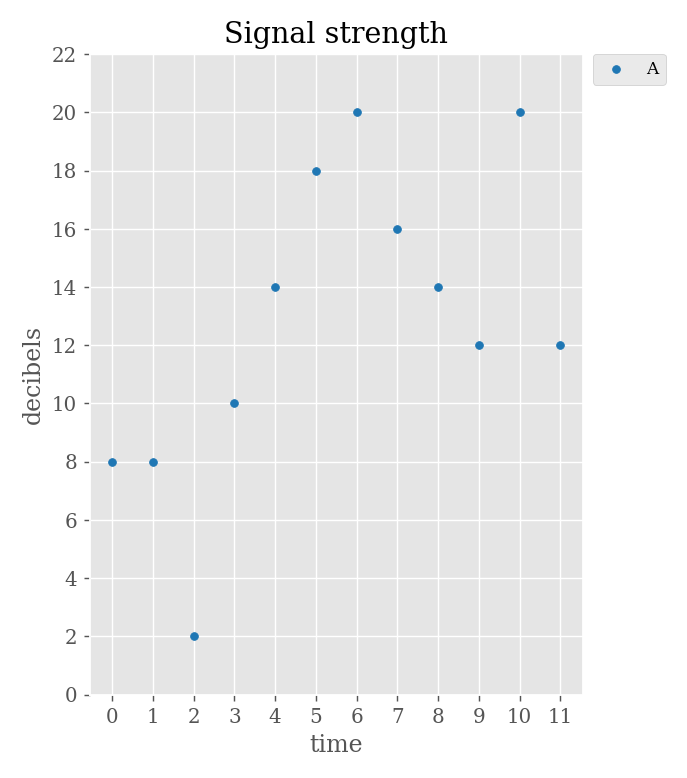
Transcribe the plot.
Title: Signal strength
x-axis: time, ticks 0 1 2 3 4 5 6 7 8 9 10 11
y-axis: decibels, ticks 0 2 4 6 8 10 12 14 16 18 20 22
Legend: A
Values:
A: 8 8 2 10 14 18 20 16 14 12 20 12
